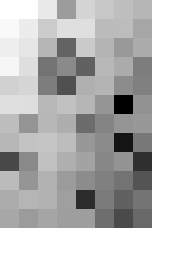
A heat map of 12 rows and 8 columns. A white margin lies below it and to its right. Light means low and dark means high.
Mirror symmetry: none. Stripes: none. Odd rows or columns: none. Calmest part: top right. Slope: up to the bottom right. Ninth with the lowest average: top left.
